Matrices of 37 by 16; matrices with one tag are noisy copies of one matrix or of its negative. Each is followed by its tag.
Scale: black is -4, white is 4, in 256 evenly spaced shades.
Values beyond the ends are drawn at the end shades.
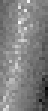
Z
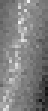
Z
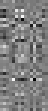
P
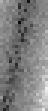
Z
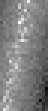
Z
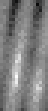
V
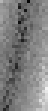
Z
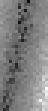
Z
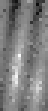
V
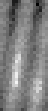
V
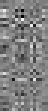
P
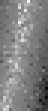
Z
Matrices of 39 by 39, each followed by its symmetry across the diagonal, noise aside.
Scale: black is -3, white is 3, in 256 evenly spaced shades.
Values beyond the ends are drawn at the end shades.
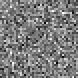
symmetric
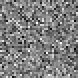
antisymmetric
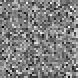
antisymmetric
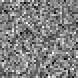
neither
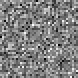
symmetric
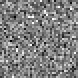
neither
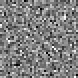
antisymmetric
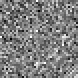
symmetric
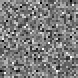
symmetric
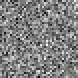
neither
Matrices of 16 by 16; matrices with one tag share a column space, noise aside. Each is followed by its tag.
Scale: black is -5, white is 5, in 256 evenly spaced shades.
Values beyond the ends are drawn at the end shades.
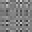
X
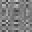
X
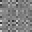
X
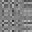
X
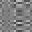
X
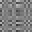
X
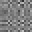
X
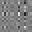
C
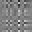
X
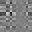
C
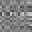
C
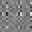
C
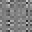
X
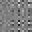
X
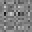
C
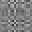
X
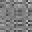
X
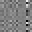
X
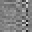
X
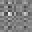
C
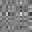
C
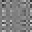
X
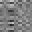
X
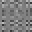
X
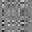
X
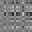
C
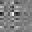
C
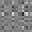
C
